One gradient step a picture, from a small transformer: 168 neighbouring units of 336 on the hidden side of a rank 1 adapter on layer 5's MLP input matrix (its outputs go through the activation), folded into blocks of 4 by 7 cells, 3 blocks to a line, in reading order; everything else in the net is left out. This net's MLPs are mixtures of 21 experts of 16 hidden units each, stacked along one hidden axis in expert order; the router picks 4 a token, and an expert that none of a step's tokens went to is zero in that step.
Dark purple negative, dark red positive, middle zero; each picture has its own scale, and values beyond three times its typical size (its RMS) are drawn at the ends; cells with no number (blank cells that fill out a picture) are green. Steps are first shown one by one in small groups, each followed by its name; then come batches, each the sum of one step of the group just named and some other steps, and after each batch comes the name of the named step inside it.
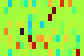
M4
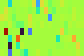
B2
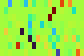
M4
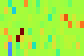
B2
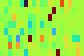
M4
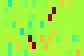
M4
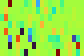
B2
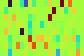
M4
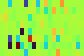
B2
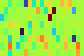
M4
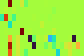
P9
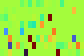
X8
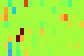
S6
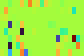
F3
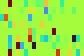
P9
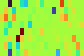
S6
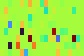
F3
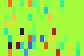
X8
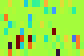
P9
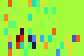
P9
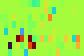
X8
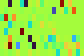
P9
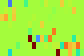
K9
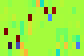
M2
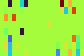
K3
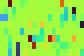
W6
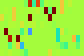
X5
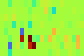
K9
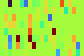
K3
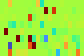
M2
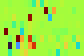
M2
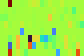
W6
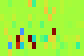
X5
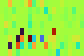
W6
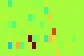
K9
